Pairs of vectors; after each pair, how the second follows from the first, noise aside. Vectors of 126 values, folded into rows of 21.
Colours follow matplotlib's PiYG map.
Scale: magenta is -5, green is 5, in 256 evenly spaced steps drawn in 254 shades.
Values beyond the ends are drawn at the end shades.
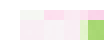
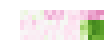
scaled up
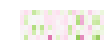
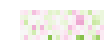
sign-scrambled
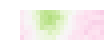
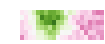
scaled up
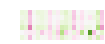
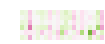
copied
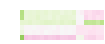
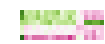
scaled up
